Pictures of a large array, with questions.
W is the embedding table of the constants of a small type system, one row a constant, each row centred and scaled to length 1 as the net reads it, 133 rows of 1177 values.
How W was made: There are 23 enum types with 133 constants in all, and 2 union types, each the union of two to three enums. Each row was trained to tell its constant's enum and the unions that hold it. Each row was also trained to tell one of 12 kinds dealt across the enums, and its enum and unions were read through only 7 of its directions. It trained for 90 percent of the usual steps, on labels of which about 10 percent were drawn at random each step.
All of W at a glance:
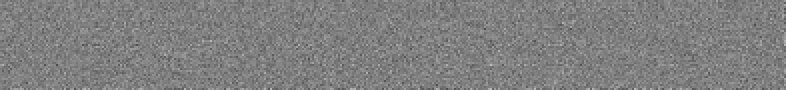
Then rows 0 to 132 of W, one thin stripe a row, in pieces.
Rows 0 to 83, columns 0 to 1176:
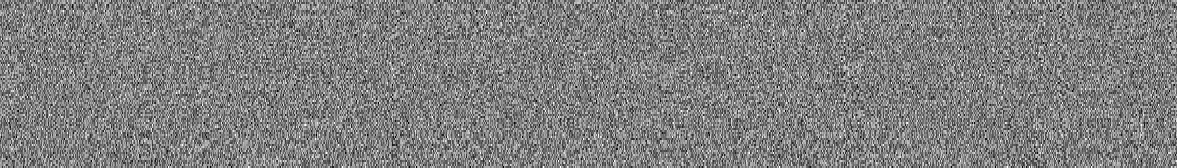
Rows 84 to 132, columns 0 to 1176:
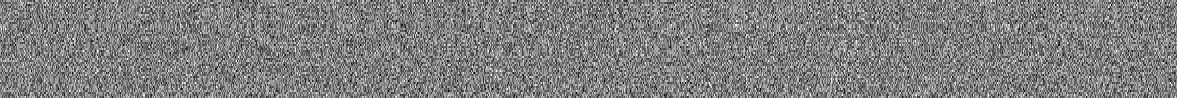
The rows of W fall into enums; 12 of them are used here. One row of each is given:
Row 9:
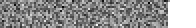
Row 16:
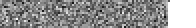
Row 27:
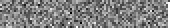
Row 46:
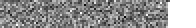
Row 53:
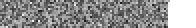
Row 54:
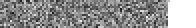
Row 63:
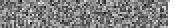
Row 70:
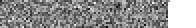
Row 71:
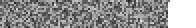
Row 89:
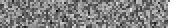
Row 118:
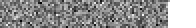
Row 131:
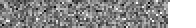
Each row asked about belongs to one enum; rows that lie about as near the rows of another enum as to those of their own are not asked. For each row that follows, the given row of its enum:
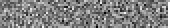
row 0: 63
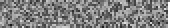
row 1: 89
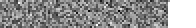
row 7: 118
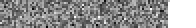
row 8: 53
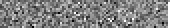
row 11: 118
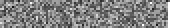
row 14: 46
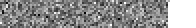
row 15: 70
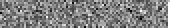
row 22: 54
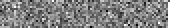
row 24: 27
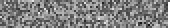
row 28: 53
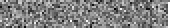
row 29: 89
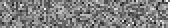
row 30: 53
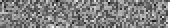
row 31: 16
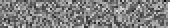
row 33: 9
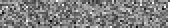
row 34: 71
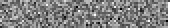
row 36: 89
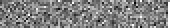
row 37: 71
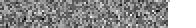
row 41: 54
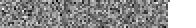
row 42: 27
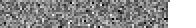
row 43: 27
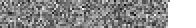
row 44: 70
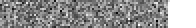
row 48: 131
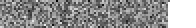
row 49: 27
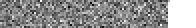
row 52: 118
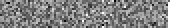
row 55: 70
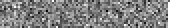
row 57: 27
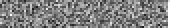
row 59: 131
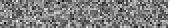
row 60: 53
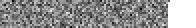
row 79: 27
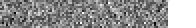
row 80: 54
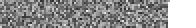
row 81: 54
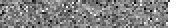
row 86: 71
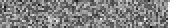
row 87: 16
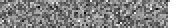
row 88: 70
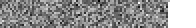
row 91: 70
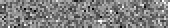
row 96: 89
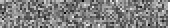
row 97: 89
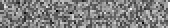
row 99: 89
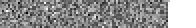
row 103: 70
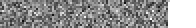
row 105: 54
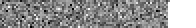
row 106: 131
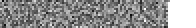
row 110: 16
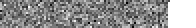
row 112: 53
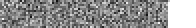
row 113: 118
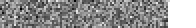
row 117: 71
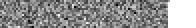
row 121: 118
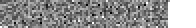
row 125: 53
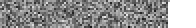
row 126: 54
